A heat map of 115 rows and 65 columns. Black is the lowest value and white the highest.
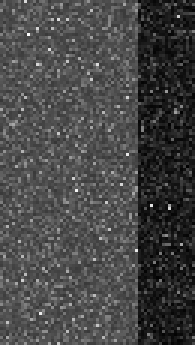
On average the colour sits 30% of the way up the scale. A vertical seam about 70% of the way across splits the table, and the left part is higher. No regular stripes run through it.
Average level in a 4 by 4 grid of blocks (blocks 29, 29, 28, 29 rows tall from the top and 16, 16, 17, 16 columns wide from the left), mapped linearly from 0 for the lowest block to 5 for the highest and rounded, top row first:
5 5 4 0 / 5 5 4 0 / 5 5 4 0 / 5 5 4 0
